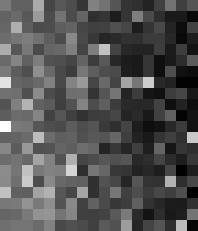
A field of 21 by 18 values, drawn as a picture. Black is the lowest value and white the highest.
The field climbs toward the left. On average the colour sits 30% of the way up the scale. There are no regular stripes.
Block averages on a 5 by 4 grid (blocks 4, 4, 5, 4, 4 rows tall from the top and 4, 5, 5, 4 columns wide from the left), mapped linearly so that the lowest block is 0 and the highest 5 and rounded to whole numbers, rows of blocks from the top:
4 3 1 1
4 3 2 0
5 3 1 1
5 4 1 1
5 4 2 1
